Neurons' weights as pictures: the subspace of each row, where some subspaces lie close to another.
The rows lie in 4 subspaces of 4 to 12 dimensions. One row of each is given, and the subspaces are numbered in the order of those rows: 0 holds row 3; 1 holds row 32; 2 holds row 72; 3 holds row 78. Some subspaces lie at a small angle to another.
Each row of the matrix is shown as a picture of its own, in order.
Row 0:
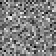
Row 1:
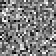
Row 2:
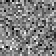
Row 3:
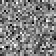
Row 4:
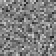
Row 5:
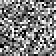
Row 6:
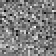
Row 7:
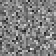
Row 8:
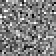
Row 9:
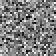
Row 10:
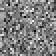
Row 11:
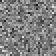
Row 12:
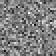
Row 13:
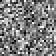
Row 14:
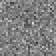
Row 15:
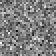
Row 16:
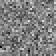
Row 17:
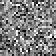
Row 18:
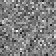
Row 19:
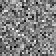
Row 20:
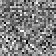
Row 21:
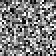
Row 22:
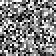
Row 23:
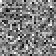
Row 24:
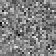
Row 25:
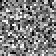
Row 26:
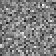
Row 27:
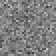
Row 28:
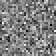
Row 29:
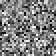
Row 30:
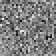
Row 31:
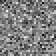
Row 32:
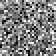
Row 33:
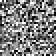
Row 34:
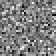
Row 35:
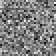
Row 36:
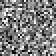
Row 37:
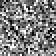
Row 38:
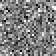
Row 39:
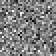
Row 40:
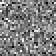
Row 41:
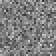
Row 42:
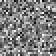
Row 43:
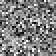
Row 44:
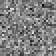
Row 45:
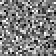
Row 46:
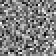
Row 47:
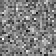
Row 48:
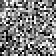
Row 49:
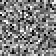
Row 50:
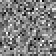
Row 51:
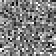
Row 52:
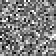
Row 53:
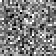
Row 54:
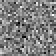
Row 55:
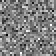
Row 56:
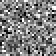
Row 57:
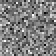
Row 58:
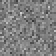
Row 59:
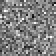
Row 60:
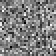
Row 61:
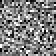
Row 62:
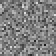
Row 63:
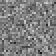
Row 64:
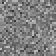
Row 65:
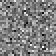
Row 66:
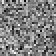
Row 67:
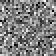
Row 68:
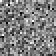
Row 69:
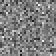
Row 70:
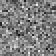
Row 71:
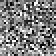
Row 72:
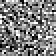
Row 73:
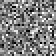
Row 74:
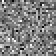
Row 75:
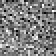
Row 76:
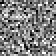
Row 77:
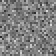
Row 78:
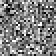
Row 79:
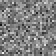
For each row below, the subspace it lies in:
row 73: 1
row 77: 1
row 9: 1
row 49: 3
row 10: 0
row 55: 1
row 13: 3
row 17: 0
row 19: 1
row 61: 2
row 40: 0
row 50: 0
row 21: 1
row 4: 0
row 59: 2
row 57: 1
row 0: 0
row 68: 3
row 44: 1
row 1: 0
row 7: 0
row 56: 1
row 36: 0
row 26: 1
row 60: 1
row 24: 1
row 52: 0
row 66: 0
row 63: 1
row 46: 0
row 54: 1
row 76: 0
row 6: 2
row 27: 3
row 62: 1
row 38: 1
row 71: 3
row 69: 3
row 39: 3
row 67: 1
